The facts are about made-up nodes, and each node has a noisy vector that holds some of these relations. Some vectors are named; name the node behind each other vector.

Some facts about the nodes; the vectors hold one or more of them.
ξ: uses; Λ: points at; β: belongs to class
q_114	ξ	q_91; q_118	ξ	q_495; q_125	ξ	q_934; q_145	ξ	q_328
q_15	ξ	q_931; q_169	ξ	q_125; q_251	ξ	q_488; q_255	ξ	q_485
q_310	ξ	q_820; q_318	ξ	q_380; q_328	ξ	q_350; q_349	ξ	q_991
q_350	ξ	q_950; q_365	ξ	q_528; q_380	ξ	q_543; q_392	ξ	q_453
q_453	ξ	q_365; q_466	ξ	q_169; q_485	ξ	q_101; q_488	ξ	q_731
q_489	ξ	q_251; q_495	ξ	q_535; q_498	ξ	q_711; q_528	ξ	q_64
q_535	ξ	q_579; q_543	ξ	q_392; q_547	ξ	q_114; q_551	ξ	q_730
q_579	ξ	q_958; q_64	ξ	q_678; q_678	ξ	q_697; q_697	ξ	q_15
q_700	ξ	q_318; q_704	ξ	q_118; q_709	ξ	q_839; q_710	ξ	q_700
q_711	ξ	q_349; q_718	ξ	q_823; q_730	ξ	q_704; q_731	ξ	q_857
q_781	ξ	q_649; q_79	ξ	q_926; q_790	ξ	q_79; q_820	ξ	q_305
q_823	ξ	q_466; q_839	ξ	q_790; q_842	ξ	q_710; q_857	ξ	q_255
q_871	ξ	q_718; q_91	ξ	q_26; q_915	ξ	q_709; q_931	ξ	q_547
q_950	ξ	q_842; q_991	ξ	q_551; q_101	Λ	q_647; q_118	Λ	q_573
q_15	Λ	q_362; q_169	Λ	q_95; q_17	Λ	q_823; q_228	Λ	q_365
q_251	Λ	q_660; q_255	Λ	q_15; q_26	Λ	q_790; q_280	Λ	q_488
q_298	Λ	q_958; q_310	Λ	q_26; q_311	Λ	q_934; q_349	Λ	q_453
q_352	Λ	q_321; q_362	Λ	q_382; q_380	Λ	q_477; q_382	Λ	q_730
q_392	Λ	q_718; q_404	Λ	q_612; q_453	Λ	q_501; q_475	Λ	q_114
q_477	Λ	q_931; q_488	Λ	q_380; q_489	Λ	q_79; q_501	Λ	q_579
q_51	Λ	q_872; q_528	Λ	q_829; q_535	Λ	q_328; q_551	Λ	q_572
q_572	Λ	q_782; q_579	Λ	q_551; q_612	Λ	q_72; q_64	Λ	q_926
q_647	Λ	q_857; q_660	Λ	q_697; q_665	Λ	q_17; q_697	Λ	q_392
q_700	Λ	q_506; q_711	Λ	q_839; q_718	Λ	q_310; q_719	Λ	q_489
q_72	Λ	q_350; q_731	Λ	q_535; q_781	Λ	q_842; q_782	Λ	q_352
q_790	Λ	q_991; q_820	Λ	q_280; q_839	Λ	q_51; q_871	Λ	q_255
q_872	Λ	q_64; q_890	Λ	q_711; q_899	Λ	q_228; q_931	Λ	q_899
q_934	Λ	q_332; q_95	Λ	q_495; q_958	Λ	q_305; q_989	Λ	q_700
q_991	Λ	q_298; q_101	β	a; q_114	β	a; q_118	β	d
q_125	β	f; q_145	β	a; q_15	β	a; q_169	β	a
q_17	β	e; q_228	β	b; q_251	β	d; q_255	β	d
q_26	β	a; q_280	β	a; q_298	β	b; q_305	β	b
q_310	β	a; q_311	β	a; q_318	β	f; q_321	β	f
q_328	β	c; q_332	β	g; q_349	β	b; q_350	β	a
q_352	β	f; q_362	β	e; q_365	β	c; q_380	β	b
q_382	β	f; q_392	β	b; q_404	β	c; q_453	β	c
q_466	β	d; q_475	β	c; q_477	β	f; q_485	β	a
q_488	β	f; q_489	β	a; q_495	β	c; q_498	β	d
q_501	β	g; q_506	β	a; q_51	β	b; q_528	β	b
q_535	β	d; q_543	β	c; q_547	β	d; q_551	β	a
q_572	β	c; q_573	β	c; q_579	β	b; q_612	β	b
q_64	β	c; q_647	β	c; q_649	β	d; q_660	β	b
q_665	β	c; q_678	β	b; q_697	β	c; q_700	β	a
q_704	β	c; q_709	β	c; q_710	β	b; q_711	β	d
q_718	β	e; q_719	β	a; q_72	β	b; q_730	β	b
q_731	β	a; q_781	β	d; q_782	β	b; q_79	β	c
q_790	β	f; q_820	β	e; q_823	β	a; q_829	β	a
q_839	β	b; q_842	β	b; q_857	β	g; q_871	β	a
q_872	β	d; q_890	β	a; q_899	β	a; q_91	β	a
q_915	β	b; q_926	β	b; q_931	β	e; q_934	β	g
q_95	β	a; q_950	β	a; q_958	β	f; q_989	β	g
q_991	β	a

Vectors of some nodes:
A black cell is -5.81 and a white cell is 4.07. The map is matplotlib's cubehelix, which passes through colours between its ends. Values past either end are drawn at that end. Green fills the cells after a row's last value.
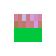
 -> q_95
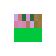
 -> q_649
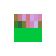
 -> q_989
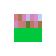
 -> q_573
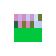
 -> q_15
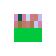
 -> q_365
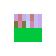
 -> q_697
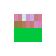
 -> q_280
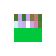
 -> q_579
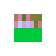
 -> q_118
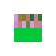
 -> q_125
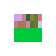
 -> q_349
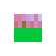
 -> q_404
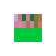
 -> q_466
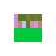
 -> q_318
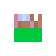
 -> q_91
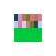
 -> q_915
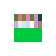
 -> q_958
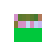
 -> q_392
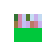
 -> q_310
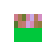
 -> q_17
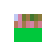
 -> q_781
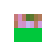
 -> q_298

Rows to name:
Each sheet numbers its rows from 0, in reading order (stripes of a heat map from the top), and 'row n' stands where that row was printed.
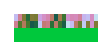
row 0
q_498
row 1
q_711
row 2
q_572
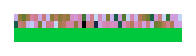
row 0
q_718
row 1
q_782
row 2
q_145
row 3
q_547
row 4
q_488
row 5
q_991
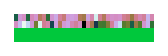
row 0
q_790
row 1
q_64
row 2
q_328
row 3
q_934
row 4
q_857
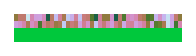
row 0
q_495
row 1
q_543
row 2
q_477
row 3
q_678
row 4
q_228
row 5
q_931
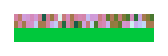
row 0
q_101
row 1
q_820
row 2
q_501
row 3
q_730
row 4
q_535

